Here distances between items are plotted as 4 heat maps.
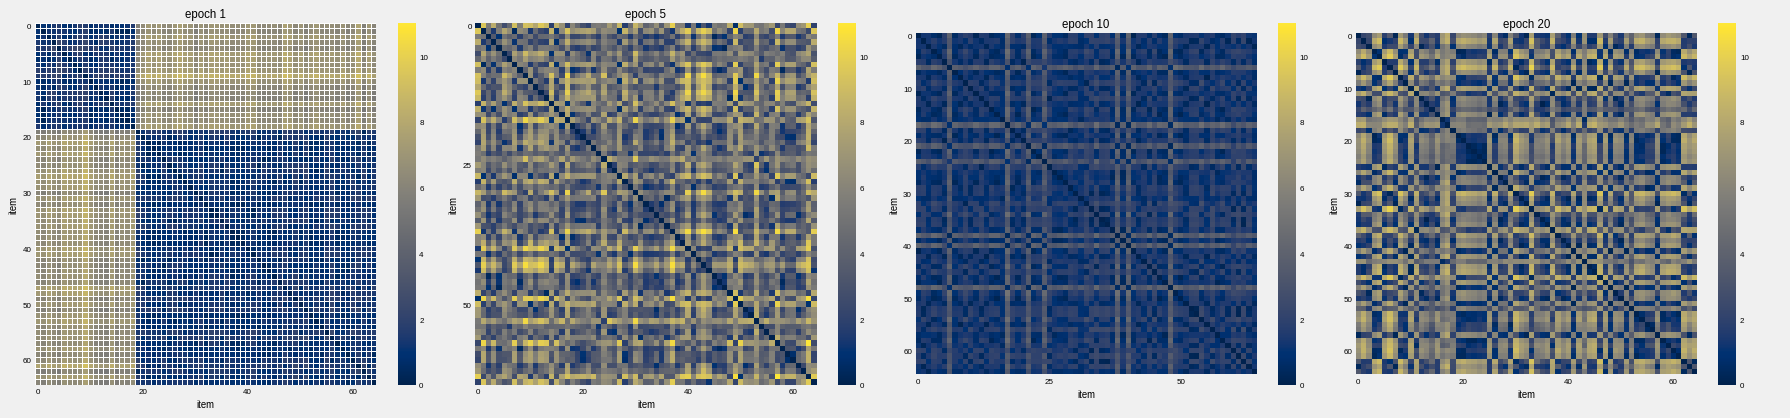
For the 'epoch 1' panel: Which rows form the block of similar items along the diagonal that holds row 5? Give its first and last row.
0 to 18
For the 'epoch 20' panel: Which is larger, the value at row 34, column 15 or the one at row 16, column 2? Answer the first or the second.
the second
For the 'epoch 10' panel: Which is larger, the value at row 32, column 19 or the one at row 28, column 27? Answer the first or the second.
the first
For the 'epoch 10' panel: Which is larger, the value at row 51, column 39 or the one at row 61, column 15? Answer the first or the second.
the second
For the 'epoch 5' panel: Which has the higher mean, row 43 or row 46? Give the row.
43
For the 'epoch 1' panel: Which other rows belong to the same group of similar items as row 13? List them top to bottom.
0, 1, 2, 3, 4, 5, 6, 7, 8, 9, 10, 11, 12, 14, 15, 16, 17, 18
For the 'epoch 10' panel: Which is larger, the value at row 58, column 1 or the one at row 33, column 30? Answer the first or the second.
the first
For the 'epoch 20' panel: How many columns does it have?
65
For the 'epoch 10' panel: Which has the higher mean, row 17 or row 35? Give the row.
17
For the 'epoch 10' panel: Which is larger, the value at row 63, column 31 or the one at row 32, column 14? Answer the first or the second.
the second
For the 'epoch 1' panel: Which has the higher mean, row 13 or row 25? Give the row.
13
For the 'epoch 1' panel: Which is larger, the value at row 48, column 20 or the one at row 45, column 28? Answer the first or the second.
the first
